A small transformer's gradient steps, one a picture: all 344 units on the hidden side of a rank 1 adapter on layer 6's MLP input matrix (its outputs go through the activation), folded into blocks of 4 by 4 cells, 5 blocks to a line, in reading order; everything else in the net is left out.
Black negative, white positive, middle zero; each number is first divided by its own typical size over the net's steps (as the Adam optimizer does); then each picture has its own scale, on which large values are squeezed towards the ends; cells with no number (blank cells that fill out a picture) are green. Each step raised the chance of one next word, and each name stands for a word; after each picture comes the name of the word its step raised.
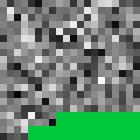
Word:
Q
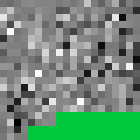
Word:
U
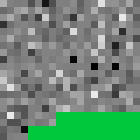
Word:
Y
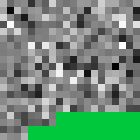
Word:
U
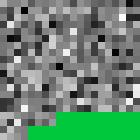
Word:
Q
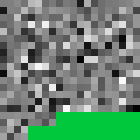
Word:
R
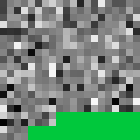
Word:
R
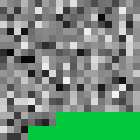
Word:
R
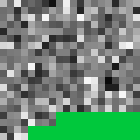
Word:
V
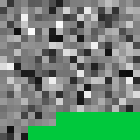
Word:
Q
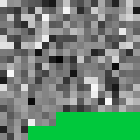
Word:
V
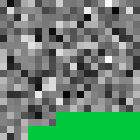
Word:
Q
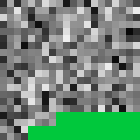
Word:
V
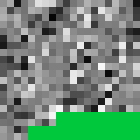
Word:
V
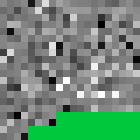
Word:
Y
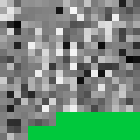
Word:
U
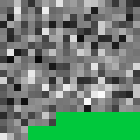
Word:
Q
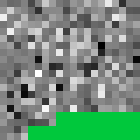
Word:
U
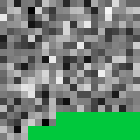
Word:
V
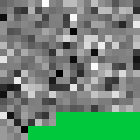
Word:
Y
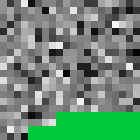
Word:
Q
